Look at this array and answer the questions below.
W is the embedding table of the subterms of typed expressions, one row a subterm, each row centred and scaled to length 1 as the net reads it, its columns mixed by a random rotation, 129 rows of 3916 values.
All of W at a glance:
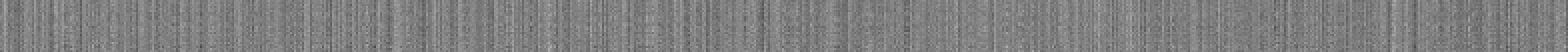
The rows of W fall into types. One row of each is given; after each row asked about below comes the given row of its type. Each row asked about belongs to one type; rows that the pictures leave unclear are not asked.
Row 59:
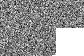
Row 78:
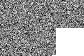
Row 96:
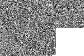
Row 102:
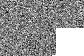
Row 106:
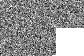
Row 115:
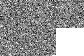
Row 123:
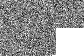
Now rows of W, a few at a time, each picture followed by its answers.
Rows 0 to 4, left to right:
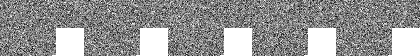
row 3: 102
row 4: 115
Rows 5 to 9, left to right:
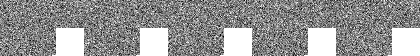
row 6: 106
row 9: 78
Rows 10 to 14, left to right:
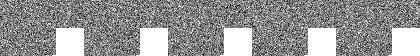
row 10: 115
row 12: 106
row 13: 59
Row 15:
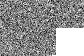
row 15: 115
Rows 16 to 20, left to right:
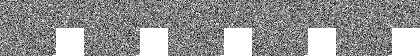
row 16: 96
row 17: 59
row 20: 106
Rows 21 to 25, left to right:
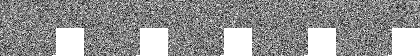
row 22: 78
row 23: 96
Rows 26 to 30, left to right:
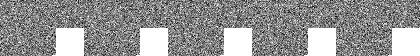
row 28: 96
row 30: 115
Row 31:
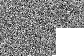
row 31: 106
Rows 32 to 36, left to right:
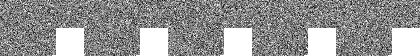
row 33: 123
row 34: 96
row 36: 59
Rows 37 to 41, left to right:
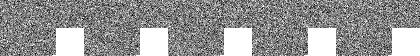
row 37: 115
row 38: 115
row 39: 115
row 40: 106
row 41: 123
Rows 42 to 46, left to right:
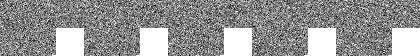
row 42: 78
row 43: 106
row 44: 106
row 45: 59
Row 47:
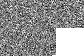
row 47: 102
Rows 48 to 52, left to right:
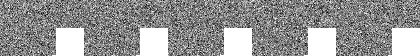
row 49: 106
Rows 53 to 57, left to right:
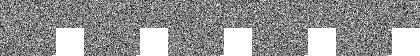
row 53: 59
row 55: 96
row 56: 102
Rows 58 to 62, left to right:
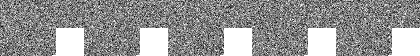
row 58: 59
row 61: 96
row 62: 96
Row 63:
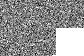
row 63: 115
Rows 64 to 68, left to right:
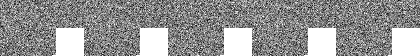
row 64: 59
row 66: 78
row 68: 78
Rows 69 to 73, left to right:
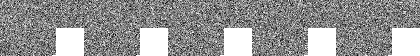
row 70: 102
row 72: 59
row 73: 78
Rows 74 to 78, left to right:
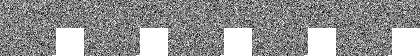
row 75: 106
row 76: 102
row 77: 106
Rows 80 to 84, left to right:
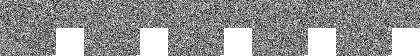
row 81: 115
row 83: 123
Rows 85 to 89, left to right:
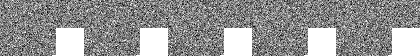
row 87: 59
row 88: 59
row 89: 59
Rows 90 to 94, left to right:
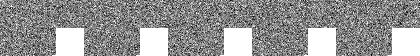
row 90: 106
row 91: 102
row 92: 78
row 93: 115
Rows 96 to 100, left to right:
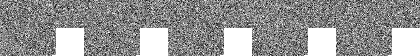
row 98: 96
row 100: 96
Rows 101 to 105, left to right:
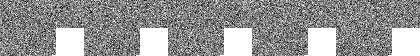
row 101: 96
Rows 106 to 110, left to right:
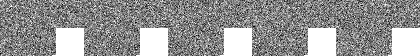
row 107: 102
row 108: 59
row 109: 59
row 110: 96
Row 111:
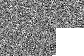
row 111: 102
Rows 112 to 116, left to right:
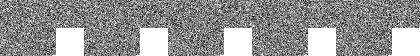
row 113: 106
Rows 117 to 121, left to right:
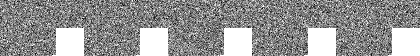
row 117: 115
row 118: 115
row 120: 106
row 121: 106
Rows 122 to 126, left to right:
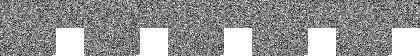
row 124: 102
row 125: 102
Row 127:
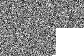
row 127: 96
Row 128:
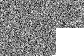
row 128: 59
